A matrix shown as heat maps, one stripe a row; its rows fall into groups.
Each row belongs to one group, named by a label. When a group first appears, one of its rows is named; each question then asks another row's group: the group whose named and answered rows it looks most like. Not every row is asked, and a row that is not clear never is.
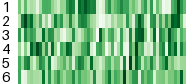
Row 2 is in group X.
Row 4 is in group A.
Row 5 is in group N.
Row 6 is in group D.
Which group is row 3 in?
A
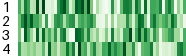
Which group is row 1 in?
N
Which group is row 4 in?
D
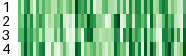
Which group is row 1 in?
N
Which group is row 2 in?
N
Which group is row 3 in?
N
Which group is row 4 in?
N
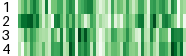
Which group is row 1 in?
X
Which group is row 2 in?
X
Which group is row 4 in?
X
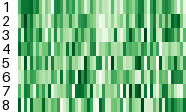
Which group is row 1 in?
X
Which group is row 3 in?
N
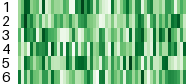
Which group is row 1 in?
N
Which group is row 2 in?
X
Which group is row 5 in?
N
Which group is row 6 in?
A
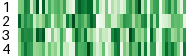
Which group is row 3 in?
N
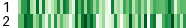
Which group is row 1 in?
N
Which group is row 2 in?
N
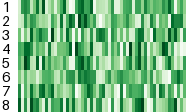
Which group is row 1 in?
N
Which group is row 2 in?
X
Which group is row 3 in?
A
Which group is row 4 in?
N
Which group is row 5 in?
N
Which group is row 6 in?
D
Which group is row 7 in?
A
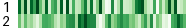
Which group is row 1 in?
A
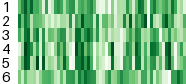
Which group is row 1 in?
X
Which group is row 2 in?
N
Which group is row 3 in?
N
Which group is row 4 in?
N
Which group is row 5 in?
N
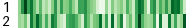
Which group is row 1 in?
X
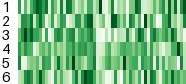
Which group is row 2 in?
N
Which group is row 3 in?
X
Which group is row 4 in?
D
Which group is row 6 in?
N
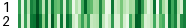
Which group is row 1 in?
A
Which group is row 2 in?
A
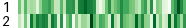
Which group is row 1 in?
D
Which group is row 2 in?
A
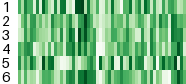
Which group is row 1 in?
N
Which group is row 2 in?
X
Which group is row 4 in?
D
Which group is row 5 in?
A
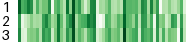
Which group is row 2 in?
D
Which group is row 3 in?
D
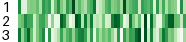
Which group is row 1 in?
D
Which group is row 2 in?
N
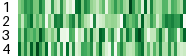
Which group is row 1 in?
N
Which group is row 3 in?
A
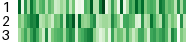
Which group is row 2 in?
X
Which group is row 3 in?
X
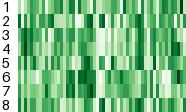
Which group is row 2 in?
A
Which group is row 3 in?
X
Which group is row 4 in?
X
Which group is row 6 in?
D
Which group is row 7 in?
D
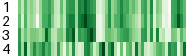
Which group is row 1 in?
D
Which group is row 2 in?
D
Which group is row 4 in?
A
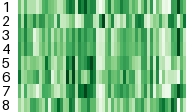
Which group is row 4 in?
D
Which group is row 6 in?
D
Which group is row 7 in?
D
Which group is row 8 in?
X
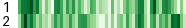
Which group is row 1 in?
X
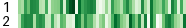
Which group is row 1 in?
X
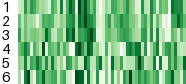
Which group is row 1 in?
X
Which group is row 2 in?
D
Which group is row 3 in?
D
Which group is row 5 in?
A
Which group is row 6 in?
N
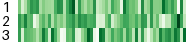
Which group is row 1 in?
X
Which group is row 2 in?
D
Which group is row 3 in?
A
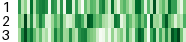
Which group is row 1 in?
A
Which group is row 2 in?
N
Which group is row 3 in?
X
